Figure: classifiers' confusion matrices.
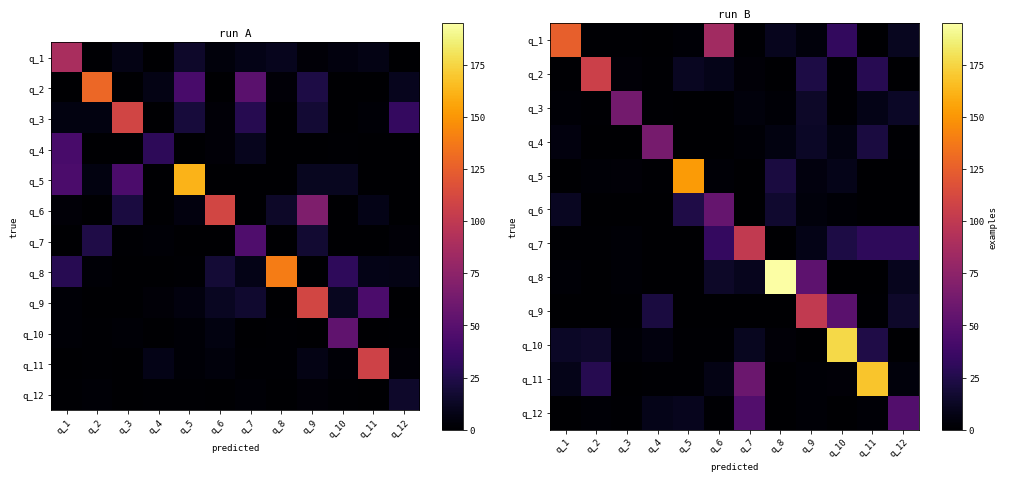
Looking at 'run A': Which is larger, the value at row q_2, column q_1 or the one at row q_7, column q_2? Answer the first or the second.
the second
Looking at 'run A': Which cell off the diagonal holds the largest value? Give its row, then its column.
q_6, q_9
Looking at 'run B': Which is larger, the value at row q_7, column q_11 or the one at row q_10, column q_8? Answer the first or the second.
the first
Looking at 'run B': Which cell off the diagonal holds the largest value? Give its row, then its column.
q_1, q_6
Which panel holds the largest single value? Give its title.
run B
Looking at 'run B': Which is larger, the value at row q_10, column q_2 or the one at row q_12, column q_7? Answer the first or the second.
the second
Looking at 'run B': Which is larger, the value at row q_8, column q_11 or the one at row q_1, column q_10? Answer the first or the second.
the second
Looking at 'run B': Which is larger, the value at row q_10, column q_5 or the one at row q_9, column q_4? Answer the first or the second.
the second
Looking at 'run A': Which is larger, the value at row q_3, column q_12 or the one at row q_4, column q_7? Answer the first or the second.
the first
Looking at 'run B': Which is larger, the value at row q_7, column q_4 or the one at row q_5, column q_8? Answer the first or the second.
the second
